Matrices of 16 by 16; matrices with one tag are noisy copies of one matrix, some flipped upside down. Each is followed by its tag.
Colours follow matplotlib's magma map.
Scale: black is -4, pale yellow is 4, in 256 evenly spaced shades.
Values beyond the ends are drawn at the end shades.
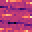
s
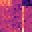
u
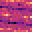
s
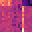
u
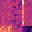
u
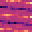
s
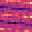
s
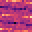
s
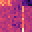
u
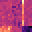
u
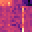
u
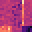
u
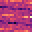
s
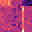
u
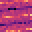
s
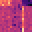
u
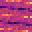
s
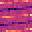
s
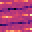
s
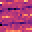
s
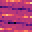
s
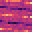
s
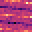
s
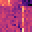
u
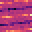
s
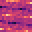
s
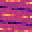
s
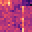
u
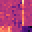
u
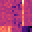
u
